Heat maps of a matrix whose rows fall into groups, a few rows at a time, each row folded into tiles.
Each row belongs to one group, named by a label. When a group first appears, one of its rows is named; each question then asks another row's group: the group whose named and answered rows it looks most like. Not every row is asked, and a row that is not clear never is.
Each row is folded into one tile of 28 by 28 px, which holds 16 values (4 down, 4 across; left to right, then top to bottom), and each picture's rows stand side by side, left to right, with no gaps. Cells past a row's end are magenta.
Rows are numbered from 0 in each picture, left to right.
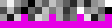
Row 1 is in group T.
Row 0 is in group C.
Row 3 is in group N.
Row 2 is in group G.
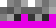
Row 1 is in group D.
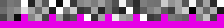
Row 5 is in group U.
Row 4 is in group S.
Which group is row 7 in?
T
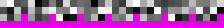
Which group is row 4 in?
N
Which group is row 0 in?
S
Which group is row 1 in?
G
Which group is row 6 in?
U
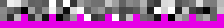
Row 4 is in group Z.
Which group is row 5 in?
G
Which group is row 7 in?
D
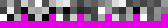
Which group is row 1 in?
T
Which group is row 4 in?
S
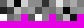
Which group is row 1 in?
T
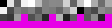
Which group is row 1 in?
D
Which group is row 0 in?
T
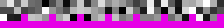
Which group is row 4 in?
S
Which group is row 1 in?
S
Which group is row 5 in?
C
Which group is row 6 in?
G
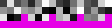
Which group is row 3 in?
N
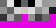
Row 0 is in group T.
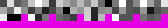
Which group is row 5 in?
D
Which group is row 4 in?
C
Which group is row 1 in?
C
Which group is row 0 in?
U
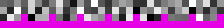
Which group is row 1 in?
T
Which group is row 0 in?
T
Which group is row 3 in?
S
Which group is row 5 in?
U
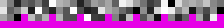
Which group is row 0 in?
G
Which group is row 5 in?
G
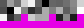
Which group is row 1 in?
S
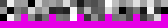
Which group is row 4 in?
D
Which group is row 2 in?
S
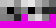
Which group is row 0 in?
D
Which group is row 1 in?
C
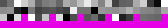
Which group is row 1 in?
Z
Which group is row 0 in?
N
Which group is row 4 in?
U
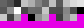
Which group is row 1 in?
T
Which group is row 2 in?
N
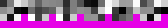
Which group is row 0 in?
N
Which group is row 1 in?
Z
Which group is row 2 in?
Z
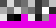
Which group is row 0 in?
U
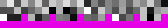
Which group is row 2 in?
D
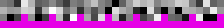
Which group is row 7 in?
U
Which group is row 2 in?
Z
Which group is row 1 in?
G
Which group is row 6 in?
D
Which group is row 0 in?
G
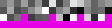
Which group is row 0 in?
C
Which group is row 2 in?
N
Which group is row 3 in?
Z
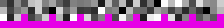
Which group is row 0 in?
Z
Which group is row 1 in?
C
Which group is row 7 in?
D
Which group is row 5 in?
T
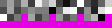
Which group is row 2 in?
U
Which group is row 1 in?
N
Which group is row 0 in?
C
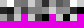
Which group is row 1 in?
G
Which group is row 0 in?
S
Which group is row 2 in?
N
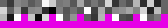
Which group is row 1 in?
N
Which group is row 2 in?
Z
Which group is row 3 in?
T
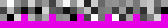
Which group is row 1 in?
S
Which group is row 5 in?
C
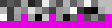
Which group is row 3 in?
D
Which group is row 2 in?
U
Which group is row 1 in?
N
